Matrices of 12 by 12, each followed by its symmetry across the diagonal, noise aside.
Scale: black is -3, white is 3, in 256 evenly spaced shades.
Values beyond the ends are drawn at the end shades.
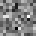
antisymmetric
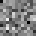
neither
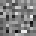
antisymmetric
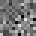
symmetric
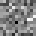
neither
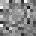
symmetric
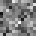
antisymmetric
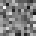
antisymmetric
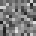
neither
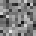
neither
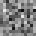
neither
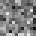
antisymmetric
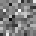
antisymmetric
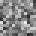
neither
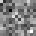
symmetric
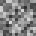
symmetric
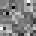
symmetric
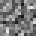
symmetric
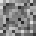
symmetric
